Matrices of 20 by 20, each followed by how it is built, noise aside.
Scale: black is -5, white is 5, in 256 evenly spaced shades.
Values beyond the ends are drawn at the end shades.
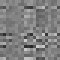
low rank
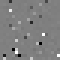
sparse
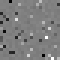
sparse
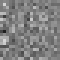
low rank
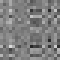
low rank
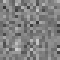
low rank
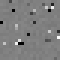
sparse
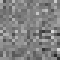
low rank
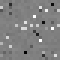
sparse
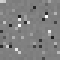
sparse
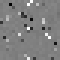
sparse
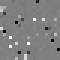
sparse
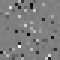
sparse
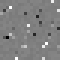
sparse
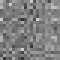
low rank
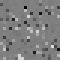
sparse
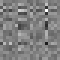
low rank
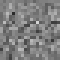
low rank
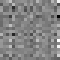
low rank
